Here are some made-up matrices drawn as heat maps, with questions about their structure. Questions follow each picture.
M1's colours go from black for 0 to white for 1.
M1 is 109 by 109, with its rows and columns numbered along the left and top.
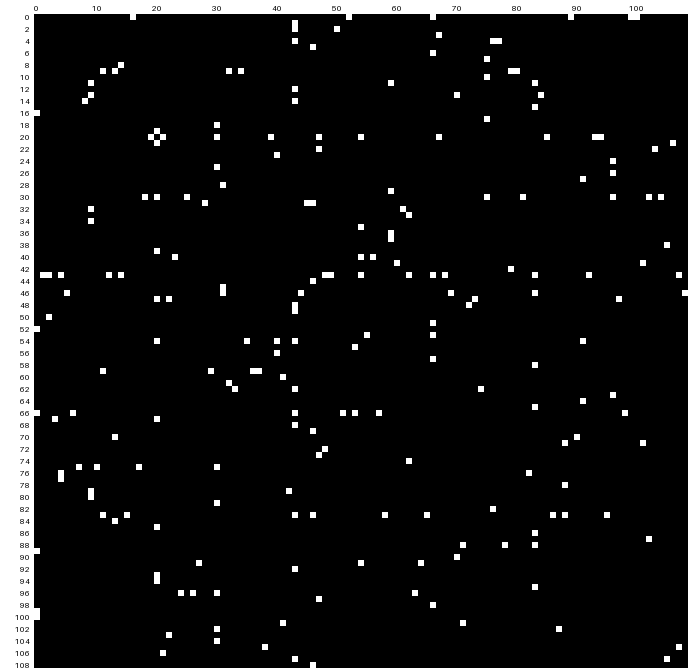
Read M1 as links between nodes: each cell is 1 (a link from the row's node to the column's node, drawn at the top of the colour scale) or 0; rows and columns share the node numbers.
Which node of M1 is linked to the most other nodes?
node 43
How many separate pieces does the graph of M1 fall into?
1
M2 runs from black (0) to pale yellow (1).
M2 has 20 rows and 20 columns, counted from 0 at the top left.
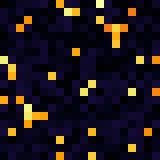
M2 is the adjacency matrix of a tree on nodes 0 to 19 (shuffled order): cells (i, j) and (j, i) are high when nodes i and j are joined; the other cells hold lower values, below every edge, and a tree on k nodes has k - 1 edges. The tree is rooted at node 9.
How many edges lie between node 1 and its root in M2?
1
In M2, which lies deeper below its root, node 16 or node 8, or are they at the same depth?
the same depth
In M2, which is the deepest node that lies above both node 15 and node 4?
3
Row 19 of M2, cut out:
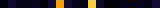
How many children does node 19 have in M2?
1
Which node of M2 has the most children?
3
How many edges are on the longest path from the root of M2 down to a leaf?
11
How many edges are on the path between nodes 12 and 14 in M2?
3
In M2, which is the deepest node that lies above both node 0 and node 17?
7
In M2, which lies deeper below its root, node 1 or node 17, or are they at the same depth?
node 17
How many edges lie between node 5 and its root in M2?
11
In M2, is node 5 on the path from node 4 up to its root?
no
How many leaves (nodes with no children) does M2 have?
9
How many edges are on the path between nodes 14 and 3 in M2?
1
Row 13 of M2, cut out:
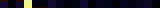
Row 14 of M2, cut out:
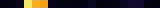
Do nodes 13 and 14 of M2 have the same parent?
yes
